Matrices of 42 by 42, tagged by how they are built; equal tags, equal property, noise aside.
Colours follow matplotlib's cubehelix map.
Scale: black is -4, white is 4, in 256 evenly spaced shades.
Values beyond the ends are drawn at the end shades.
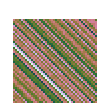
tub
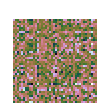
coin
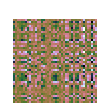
coin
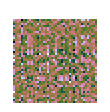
coin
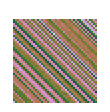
tub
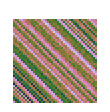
tub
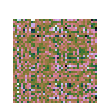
coin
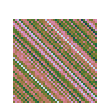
tub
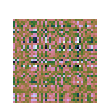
coin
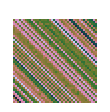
tub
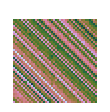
tub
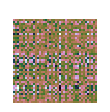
coin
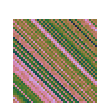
tub
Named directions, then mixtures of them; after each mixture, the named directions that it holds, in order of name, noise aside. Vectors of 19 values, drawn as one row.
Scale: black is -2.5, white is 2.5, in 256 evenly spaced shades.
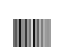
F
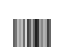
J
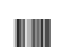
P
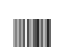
J, P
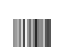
J, P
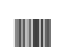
F, J, P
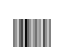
F, J, P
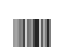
J, P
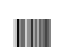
F, J, P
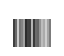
F, J, P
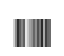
P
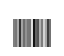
F, J, P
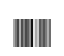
F, J, P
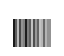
F, P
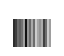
F, J, P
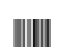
F, J, P
